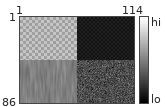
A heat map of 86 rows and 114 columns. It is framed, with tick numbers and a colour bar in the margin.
It is made of 2 by 2 panels. Panel 1,1: high, checkered. Panel 1,2: very low, checkered, faint in contrast. Panel 2,1: middling, streaked downward, faint in contrast. Panel 2,2: low, fine-grained.
